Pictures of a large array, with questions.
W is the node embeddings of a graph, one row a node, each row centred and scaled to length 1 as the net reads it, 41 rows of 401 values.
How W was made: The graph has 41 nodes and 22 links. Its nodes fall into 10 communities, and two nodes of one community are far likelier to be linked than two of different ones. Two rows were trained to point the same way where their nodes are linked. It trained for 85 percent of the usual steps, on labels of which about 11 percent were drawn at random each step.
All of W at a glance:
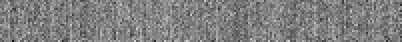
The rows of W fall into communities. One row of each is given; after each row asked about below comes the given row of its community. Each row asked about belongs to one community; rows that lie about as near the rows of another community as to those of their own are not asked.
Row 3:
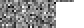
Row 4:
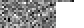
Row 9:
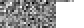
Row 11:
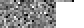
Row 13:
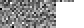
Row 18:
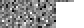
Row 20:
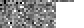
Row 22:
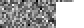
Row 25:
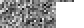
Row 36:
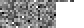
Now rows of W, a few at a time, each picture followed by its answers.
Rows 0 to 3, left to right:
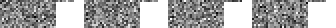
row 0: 13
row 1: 20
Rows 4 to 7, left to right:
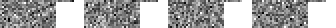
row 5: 25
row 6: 22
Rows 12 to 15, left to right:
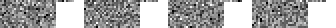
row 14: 4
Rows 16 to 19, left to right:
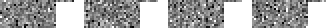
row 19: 18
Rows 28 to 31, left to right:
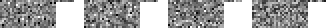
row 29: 3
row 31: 36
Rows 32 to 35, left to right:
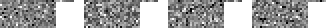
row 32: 11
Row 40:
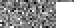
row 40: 9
